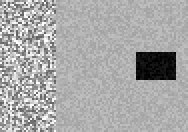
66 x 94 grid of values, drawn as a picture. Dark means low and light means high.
No regular stripes run through it. In the middle right lies a patch that is lower than the rest. The right part is calmer, past a seam about 30% of the way across. The middle right is the ninth with the lowest average. The values are skewed, with a long tail toward low values.
